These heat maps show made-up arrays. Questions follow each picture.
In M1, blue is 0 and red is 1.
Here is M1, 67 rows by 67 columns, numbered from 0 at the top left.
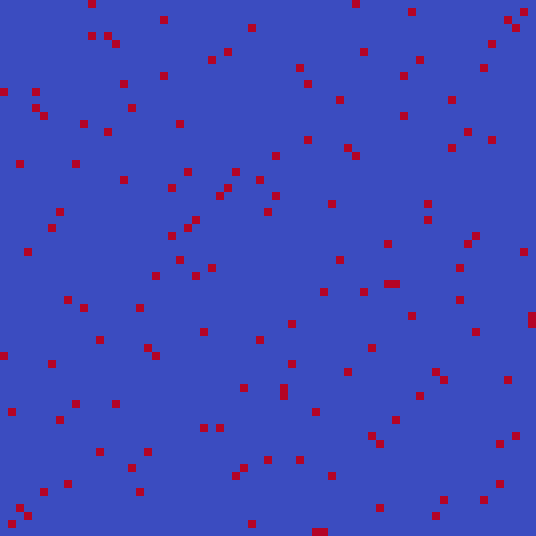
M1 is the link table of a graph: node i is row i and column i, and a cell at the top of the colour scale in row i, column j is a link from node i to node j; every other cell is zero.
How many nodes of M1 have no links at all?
0
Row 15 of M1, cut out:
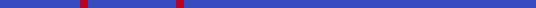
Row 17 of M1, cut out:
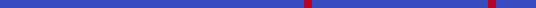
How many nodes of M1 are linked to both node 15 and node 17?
0
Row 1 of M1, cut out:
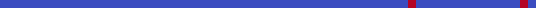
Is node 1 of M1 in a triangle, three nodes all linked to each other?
no
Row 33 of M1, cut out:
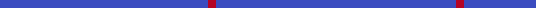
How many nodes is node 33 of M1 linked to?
2
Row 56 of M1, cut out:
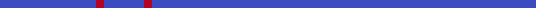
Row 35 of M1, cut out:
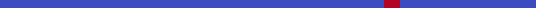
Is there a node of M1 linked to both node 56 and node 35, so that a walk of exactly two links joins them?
no
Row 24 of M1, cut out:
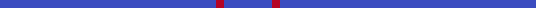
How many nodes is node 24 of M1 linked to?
2
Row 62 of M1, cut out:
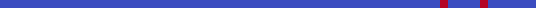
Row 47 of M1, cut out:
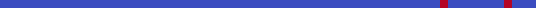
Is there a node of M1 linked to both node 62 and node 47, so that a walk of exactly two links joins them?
yes
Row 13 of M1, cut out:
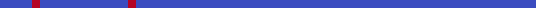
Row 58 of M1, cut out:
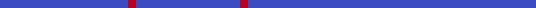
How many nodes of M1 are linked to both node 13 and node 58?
1
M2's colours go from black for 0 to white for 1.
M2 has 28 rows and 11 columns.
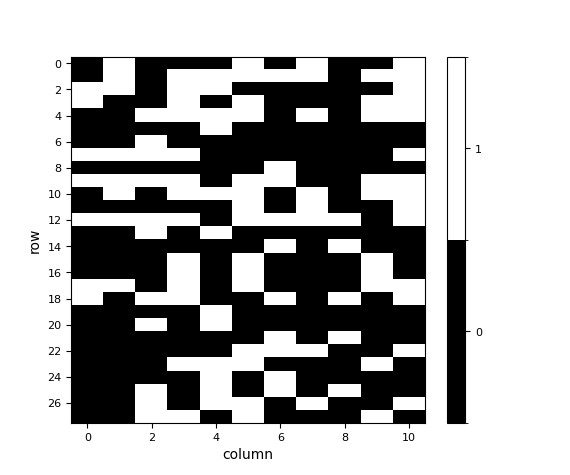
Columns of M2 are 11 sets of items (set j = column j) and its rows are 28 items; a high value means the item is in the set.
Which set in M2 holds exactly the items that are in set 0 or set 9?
3
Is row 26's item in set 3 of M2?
no
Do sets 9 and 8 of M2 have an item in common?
no
